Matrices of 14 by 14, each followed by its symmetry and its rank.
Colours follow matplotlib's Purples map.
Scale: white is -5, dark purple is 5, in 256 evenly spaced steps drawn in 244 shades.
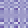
neither, rank one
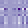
neither, rank one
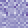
neither, rank three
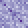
symmetric, full rank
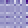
neither, rank one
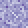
symmetric, full rank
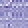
neither, rank three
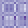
neither, rank one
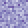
neither, full rank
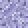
symmetric, full rank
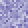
symmetric, full rank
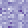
neither, rank three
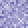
symmetric, full rank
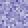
neither, full rank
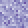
neither, full rank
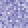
neither, full rank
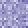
neither, rank three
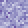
neither, full rank
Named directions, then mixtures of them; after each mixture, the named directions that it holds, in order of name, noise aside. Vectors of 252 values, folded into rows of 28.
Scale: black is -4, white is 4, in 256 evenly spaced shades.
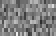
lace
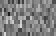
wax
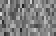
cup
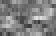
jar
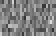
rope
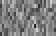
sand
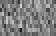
cup, wax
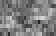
jar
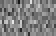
cup, lace, wax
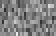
lace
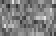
jar, rope, wax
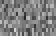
lace, rope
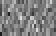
sand, wax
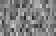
cup, lace, rope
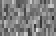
lace, sand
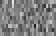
rope, sand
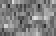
jar, sand, wax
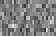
cup, rope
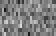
lace, wax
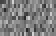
lace, rope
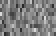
cup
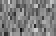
cup, sand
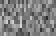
rope, wax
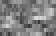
jar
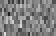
wax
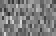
wax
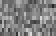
jar, lace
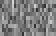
rope, sand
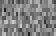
lace, wax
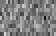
cup, rope, wax
